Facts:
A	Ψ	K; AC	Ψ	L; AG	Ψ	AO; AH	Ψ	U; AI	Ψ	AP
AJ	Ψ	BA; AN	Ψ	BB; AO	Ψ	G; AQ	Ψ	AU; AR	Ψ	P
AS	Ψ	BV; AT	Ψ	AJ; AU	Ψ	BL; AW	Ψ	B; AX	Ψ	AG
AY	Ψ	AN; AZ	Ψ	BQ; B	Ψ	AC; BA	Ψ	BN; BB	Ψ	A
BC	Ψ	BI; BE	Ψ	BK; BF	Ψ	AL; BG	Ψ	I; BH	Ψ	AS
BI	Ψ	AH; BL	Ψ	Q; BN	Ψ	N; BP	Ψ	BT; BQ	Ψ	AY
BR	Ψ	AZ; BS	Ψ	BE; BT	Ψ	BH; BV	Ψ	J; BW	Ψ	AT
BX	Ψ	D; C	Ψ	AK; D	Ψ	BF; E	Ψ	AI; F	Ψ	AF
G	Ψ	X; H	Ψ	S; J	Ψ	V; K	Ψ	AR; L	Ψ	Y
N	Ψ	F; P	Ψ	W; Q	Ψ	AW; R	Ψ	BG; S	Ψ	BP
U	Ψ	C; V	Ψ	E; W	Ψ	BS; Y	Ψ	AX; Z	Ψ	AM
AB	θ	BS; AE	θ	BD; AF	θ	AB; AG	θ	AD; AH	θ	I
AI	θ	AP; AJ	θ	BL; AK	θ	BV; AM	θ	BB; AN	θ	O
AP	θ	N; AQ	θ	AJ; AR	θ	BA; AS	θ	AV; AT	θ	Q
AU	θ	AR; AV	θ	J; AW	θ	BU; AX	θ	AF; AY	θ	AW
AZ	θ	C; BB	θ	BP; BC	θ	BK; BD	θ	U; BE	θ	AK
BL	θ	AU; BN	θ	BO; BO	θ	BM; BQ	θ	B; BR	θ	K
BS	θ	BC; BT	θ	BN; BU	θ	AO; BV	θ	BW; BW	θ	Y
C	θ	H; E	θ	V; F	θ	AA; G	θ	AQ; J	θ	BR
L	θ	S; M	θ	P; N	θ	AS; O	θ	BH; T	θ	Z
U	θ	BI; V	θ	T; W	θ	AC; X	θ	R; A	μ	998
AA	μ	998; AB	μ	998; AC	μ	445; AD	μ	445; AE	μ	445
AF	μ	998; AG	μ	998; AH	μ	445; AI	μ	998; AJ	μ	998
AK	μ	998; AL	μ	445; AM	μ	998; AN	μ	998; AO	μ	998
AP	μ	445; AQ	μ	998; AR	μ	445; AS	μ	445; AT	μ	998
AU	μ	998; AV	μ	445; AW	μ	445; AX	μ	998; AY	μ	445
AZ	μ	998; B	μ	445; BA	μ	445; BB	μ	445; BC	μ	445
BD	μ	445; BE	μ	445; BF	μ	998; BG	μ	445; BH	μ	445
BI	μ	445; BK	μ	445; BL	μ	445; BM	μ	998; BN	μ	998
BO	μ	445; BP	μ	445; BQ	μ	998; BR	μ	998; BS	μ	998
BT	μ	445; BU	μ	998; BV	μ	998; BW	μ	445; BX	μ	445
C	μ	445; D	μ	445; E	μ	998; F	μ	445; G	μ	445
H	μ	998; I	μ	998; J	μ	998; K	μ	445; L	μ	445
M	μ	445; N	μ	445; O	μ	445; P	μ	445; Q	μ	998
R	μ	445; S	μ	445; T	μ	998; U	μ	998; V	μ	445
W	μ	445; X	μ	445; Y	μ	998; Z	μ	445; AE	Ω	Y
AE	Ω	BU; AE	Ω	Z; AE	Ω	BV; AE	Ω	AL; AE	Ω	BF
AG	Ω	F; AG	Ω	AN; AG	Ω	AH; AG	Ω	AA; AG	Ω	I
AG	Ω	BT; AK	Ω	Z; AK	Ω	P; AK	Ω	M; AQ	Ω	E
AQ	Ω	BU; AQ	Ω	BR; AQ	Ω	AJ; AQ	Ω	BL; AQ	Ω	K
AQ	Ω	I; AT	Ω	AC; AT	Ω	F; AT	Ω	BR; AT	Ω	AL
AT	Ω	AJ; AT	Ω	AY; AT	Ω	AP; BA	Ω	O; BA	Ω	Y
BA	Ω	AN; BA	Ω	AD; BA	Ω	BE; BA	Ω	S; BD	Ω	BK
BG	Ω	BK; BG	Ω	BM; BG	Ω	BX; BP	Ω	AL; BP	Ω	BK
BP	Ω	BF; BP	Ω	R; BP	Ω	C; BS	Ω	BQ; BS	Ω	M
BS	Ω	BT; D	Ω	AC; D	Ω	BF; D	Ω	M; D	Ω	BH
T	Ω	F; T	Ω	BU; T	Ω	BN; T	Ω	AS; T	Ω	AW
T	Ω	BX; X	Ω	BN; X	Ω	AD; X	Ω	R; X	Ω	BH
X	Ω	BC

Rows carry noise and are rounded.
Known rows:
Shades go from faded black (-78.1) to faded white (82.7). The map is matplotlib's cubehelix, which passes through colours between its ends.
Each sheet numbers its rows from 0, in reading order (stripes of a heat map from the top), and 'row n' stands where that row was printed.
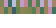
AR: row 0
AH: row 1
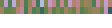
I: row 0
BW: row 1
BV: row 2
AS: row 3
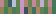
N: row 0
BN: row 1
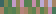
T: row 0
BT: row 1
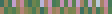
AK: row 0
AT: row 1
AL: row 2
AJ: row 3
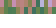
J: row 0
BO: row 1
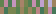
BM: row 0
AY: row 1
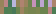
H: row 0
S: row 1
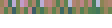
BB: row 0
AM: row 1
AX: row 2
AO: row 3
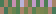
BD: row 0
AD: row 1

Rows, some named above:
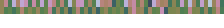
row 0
V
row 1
AW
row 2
L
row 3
AX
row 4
AG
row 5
AI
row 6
D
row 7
AJ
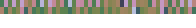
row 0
M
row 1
BO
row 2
B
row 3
BM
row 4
AP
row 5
AS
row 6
BE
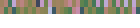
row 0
A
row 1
AP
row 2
BR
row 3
BG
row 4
F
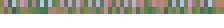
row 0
AR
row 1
BA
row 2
P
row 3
AC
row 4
BE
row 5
J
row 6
BL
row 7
AU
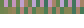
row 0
BH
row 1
BK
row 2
BK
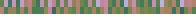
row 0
BK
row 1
AV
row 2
BF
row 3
E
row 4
BS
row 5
BP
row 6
AZ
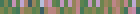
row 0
BG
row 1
AQ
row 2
BU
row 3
Y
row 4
K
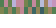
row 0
E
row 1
G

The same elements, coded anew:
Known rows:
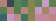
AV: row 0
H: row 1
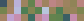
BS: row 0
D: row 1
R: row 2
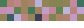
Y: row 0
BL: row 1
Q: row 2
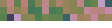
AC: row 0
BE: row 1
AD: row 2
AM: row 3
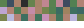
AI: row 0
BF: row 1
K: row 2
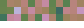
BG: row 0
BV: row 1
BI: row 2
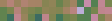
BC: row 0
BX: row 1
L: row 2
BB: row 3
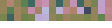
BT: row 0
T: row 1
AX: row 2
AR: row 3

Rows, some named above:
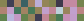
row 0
J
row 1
BL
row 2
AG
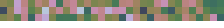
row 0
AR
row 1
BP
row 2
G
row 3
B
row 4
Y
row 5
BK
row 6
P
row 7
AP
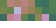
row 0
BG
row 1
AS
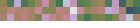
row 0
A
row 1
BM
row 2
AQ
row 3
L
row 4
BR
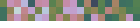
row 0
BA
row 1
AT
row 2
AU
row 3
N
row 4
AS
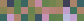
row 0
N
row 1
AW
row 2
J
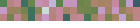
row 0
E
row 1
BA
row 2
AJ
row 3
BD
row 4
AZ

